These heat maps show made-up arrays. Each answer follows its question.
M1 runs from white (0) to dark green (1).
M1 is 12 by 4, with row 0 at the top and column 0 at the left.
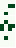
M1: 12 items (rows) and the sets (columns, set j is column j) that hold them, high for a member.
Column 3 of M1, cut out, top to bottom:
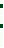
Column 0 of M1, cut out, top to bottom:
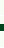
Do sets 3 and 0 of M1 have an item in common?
yes
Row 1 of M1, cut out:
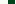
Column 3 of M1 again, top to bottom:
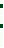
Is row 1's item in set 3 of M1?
yes
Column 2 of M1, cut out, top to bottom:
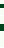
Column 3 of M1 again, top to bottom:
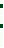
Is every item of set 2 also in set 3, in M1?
no
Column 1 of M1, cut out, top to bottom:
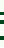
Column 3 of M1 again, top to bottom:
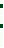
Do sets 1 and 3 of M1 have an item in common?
no
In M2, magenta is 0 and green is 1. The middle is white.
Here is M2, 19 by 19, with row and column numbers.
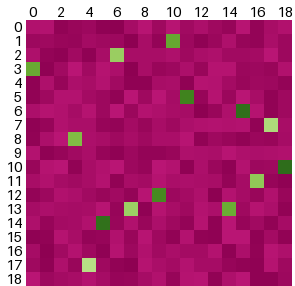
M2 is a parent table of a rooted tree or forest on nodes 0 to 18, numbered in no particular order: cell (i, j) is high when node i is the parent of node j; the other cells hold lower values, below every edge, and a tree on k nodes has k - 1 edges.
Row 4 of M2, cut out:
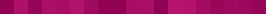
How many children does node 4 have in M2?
0
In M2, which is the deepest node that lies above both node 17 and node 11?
13
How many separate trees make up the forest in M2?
5
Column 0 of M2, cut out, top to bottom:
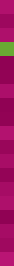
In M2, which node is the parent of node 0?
3
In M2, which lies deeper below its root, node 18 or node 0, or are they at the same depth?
the same depth
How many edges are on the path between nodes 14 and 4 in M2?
4
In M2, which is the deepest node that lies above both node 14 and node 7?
13
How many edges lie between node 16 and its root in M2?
4
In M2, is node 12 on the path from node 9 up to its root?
yes
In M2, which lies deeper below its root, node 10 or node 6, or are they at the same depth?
the same depth
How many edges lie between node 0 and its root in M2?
2
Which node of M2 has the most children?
13
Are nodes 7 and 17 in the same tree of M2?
yes
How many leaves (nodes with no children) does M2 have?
6
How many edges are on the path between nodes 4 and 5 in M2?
5
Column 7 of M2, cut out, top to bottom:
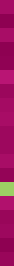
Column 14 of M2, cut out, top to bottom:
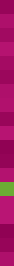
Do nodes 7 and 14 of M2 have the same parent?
yes
